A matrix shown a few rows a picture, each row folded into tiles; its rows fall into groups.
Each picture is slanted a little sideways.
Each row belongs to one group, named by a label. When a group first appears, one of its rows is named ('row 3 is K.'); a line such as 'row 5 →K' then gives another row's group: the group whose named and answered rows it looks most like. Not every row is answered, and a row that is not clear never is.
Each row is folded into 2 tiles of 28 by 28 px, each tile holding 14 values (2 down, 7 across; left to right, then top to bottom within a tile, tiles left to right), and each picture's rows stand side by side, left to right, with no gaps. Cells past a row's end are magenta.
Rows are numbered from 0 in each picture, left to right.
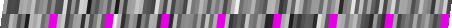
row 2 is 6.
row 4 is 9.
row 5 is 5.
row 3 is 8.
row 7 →9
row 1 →6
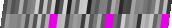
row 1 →6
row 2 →8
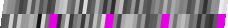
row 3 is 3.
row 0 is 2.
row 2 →3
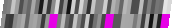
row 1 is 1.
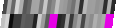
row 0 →5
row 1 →8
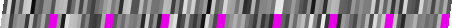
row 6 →8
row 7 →9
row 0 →6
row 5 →2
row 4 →3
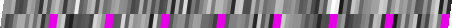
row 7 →8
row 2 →2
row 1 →5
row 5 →3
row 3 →1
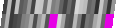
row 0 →1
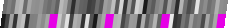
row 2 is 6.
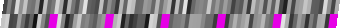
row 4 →8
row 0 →5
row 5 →6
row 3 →1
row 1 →9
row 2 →5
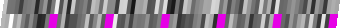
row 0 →3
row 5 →2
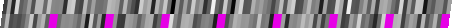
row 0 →1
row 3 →6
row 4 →2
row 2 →9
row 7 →6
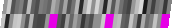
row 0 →3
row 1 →8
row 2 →6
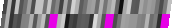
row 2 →2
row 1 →5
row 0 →1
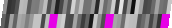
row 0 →8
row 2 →6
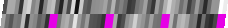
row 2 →9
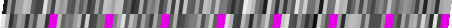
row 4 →6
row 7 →2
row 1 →3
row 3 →1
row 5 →5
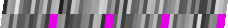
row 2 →1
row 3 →3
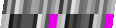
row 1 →5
